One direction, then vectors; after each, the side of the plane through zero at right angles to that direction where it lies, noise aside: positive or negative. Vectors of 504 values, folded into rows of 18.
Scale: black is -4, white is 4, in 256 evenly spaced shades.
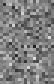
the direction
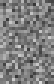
positive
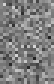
negative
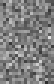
positive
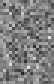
positive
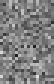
positive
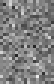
positive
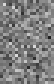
negative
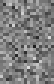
positive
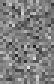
positive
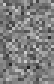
negative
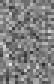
positive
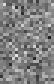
negative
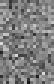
negative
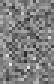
positive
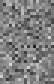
positive
